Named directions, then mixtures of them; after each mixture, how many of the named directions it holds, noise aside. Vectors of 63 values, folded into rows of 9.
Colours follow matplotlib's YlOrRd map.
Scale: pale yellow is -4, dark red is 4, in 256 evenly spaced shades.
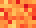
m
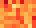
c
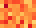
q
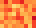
two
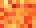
two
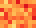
one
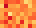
one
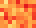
one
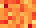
one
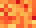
two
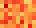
one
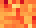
one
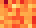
one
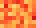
three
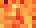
one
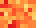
one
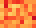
three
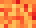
two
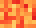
three
